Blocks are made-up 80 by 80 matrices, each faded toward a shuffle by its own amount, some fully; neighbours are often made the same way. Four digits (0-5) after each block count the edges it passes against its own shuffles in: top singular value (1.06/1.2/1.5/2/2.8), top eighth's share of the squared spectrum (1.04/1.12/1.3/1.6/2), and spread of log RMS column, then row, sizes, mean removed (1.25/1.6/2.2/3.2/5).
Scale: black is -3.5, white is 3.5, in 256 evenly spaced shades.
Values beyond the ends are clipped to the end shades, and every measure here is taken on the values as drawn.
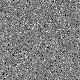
0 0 0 0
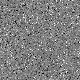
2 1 0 0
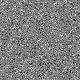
2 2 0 0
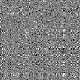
4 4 3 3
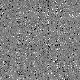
3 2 2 0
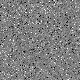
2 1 0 0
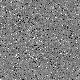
1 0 0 0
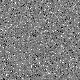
0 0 0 0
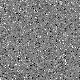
1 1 1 0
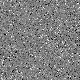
0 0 0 0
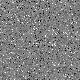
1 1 0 0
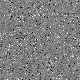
1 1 0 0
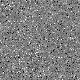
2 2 0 1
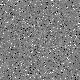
0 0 0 0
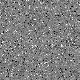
2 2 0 1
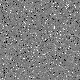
0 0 0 0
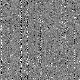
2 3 3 0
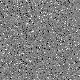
1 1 0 0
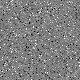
0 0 0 0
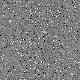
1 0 0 0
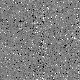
1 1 1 0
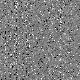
2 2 2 0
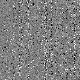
2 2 3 0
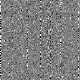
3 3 3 0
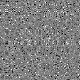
4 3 1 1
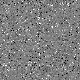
3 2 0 1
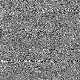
1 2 0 3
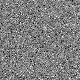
0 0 0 1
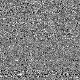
1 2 0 3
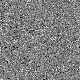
0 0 0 1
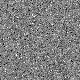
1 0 0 0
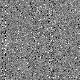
2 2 2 0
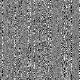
1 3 4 0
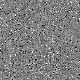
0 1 1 0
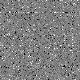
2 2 1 2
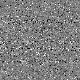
1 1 0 2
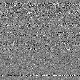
2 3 0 4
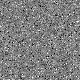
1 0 0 1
